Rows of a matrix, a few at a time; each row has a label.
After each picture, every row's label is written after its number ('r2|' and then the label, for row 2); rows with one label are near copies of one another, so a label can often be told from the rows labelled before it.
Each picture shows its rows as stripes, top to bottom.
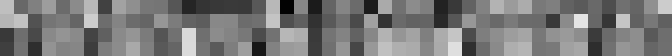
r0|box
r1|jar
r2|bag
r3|bag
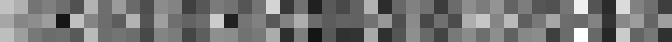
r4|jar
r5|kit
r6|jar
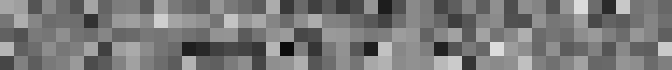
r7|jar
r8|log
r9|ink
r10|box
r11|bag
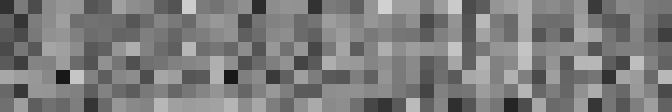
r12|bag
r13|ink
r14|ink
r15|bag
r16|ink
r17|kit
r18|ink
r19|log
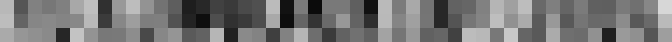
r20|box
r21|box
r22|kit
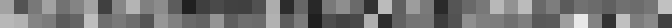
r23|box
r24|jar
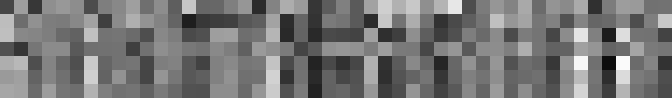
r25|bag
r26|box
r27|jar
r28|ink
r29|jar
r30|jar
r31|jar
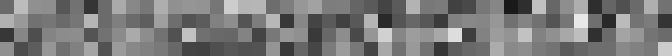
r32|log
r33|jar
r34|bag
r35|box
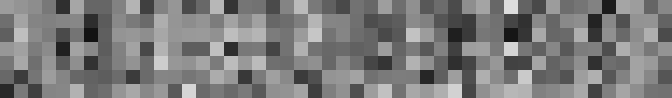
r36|kit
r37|log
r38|log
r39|kit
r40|log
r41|ink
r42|bag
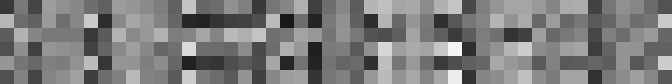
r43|bag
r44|box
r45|log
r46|bag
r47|box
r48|bag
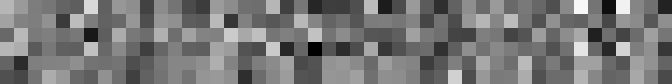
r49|jar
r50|kit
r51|log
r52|jar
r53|ink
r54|ink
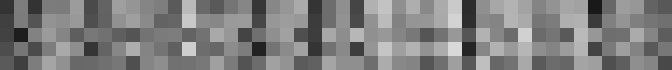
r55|bag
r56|bag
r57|ink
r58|bag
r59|ink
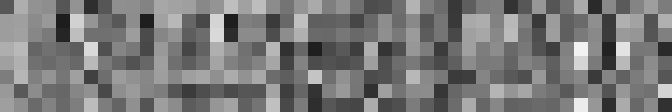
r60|log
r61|kit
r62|kit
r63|jar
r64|jar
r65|log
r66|box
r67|jar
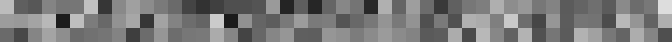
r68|box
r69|kit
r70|ink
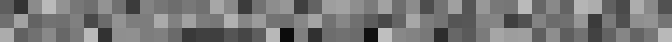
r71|ink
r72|log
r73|box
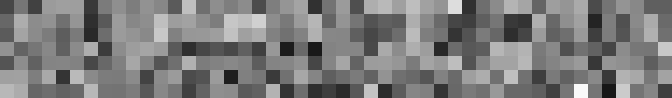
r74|bag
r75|log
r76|log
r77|box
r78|bag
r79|kit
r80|jar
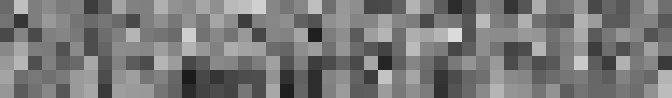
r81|log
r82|ink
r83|bag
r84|log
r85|jar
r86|box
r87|box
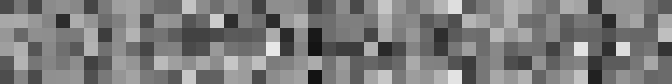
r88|bag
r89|kit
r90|box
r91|jar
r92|log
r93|bag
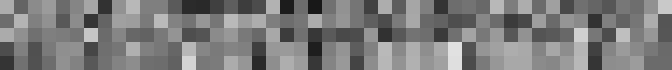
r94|box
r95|log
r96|jar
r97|bag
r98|bag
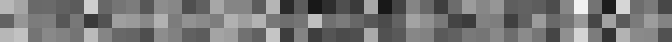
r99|jar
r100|log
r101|jar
